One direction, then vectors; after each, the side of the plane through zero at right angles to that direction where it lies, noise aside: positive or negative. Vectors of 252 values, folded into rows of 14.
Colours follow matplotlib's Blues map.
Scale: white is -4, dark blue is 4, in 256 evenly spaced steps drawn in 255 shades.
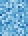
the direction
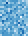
negative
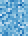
negative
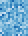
negative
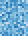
negative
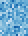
negative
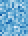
positive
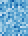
negative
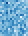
negative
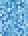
negative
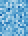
positive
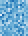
negative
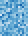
negative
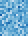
positive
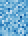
positive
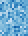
negative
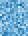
negative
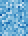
positive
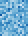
positive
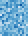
negative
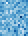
positive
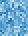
positive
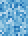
negative
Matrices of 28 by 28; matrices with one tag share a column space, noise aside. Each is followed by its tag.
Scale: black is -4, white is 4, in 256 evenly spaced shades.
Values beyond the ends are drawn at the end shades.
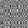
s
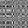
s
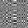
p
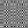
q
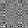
q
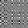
p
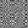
p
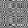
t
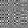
p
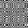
t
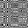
t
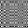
q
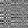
p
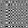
q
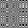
t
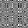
t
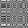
t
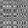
s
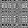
t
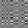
p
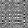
p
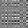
p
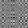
p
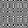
t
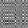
p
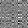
p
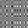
s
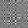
p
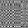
q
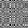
t
